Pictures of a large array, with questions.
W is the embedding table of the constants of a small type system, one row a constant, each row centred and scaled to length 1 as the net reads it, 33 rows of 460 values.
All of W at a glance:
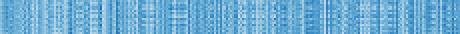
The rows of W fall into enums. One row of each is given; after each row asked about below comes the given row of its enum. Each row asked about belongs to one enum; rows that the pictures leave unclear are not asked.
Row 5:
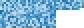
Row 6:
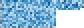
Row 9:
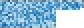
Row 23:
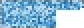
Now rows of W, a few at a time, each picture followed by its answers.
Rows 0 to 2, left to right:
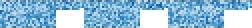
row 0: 5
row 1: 6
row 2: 23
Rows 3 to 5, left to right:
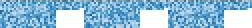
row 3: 5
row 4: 9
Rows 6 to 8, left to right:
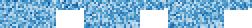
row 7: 9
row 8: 9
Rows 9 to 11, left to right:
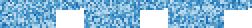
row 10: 5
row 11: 23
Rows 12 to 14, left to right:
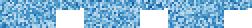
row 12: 9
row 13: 6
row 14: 5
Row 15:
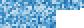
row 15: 23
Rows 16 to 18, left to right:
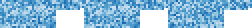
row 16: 23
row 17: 23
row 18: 9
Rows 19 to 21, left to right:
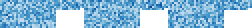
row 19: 9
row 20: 6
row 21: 5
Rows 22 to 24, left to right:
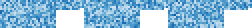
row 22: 5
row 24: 9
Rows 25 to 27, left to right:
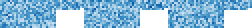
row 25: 9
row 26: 6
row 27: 5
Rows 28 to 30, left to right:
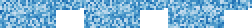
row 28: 5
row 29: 5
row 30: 23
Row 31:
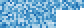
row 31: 9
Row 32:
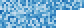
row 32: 5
